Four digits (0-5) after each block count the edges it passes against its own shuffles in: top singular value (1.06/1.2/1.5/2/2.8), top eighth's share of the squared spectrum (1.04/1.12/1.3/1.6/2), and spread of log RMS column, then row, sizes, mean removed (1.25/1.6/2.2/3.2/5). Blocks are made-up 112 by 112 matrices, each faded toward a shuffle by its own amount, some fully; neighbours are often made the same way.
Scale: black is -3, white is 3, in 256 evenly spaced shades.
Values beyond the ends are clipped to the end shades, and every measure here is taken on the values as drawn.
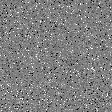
2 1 0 0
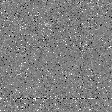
3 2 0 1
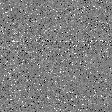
2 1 0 1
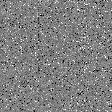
2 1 1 0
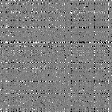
5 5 3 4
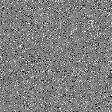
3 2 1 2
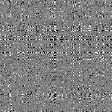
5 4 3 3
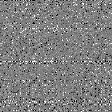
4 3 2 3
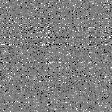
4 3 2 2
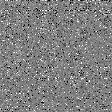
4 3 2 2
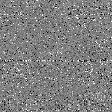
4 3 1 2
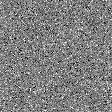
0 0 0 0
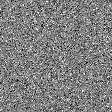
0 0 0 0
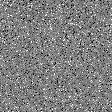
0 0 0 0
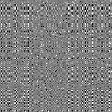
5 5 4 4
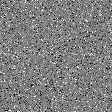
0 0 0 0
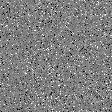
3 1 0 0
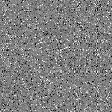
4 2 1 1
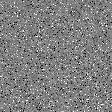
2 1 0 0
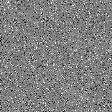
3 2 1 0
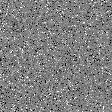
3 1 0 0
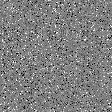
3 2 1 0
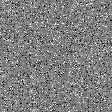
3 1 0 0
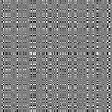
5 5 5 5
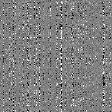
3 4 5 3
